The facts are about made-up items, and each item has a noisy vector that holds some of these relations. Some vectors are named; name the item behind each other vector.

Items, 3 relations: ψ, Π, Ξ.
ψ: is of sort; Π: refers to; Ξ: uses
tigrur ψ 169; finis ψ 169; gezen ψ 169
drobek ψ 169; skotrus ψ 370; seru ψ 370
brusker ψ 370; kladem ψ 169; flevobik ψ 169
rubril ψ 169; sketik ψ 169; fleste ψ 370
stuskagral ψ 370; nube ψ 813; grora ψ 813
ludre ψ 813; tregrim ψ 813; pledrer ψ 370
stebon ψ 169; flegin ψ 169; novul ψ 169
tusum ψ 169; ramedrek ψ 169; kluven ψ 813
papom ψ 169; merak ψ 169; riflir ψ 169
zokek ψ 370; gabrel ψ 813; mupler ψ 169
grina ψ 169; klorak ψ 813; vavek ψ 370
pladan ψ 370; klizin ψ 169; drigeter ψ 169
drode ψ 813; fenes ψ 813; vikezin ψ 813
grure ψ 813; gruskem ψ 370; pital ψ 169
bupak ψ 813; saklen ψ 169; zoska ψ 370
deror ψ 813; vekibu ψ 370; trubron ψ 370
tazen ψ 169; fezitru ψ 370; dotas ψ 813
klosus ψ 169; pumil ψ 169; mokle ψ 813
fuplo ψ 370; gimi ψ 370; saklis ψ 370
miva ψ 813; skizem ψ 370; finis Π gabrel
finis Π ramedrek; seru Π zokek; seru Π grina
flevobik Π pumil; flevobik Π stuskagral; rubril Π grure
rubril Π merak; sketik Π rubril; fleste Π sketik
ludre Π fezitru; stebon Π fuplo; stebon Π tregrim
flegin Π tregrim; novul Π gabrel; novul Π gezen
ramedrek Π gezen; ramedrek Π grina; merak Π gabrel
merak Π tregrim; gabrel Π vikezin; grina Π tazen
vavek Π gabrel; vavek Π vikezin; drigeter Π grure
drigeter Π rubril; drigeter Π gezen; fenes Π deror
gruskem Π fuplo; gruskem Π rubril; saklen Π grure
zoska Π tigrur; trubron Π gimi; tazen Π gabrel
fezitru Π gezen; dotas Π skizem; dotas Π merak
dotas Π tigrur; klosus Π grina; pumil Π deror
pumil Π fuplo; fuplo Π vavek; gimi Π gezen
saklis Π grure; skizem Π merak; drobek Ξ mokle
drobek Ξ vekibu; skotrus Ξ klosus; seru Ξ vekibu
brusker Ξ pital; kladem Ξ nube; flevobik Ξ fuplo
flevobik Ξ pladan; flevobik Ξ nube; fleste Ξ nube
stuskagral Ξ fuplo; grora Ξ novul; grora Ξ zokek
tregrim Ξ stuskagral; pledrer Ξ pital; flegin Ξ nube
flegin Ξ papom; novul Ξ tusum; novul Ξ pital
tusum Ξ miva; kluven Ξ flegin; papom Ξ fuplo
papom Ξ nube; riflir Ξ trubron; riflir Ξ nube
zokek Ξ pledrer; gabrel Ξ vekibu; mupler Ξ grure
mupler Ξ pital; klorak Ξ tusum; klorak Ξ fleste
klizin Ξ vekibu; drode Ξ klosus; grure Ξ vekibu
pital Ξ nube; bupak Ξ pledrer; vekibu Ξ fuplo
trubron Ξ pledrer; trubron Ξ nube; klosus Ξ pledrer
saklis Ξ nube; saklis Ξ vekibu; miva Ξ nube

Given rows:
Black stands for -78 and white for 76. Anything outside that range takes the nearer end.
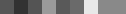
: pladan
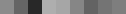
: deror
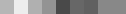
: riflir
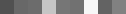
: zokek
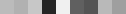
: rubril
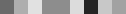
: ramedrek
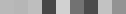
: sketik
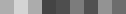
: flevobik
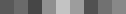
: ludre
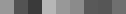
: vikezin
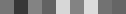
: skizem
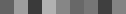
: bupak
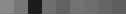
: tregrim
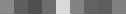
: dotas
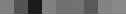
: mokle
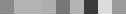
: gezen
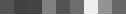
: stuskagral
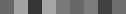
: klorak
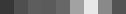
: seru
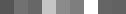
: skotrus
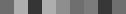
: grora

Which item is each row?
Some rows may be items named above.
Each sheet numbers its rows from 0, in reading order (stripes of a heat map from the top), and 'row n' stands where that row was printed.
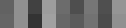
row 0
miva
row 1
miva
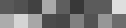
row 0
nube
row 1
flevobik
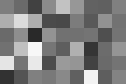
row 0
fenes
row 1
flevobik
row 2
kluven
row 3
novul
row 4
merak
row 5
fleste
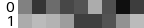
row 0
gabrel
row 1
pital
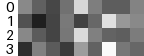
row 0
dotas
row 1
vekibu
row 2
dotas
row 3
saklis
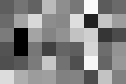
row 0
skotrus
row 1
ramedrek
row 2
vavek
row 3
fuplo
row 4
pledrer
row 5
tigrur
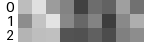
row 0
mupler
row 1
klosus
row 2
flegin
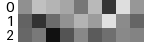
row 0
gezen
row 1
zoska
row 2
grure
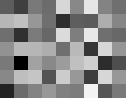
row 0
gruskem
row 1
papom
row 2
skizem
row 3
gezen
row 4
vavek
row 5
drigeter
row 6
trubron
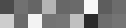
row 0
brusker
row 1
tazen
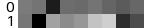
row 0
tregrim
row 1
vavek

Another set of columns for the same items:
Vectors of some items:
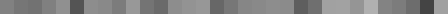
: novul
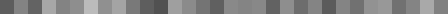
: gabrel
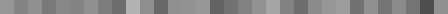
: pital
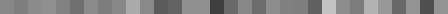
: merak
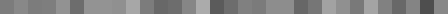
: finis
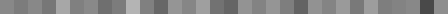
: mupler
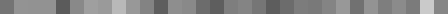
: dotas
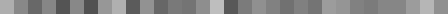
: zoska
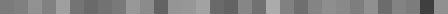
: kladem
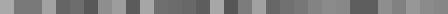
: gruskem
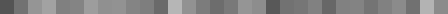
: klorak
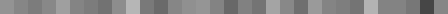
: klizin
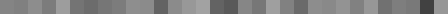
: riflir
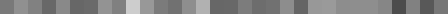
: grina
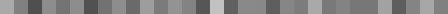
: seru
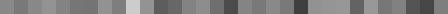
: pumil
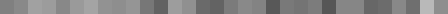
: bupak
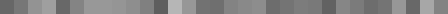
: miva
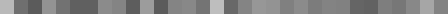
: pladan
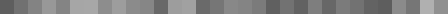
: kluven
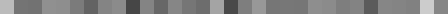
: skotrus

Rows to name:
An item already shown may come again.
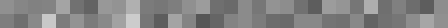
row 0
gezen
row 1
tregrim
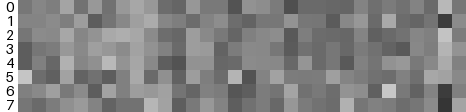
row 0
ludre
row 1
drigeter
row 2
vikezin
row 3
kluven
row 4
gabrel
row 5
stuskagral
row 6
rubril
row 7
flegin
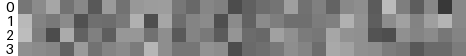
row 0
rubril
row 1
skizem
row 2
fuplo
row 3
klosus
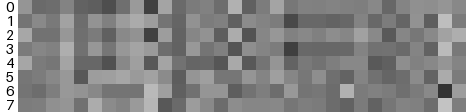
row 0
fleste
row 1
ludre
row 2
trubron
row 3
ludre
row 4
gruskem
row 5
nube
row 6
flegin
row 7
mokle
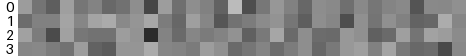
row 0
saklis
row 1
grure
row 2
vavek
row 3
ramedrek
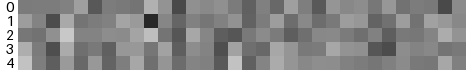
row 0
flevobik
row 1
vavek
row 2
tregrim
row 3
fuplo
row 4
vekibu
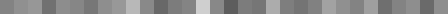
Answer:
tigrur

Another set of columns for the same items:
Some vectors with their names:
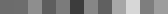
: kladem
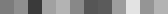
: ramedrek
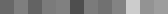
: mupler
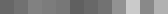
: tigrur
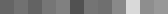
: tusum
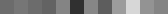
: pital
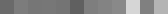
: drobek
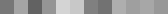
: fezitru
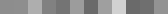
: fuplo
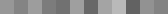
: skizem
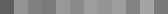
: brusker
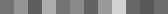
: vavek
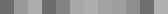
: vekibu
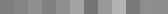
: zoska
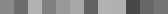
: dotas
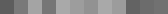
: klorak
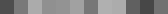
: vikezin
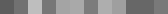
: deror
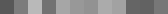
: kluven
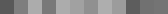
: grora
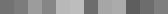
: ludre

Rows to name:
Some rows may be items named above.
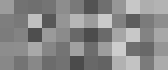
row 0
drigeter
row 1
grure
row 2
grina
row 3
fuplo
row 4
flevobik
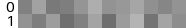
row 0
seru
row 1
gruskem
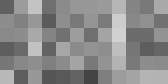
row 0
stuskagral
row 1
fleste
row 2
fuplo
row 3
nube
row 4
zoska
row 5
rubril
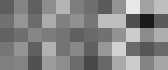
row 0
gezen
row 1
gabrel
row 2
tigrur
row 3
vavek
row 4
grina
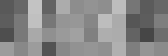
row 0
nube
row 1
tregrim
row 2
vikezin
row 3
saklis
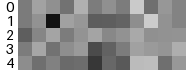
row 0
trubron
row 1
novul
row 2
pladan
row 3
klosus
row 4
flegin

